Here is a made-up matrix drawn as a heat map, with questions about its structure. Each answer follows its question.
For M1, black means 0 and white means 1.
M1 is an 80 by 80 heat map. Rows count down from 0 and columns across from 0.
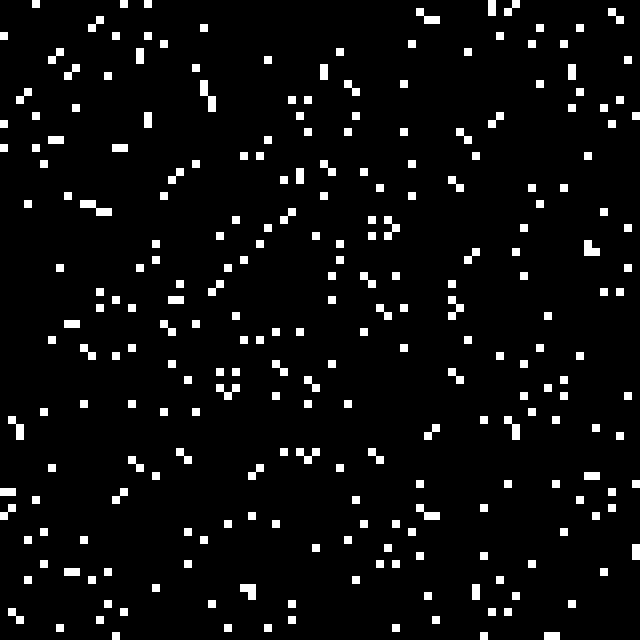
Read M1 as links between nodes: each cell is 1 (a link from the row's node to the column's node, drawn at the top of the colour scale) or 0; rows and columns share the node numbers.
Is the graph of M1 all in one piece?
no
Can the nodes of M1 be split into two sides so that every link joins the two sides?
no
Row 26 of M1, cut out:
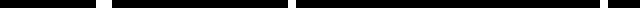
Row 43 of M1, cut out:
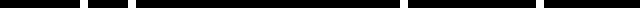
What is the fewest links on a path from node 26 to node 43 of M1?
4
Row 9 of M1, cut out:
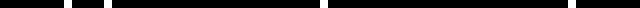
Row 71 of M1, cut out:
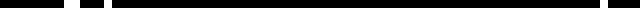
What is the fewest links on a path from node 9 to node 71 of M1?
1
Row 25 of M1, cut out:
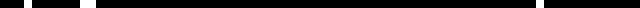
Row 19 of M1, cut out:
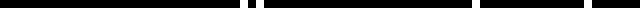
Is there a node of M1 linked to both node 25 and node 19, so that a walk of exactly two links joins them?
no
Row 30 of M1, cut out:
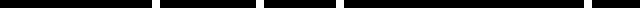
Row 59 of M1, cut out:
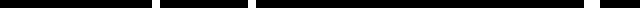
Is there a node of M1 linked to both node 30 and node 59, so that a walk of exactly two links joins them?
yes
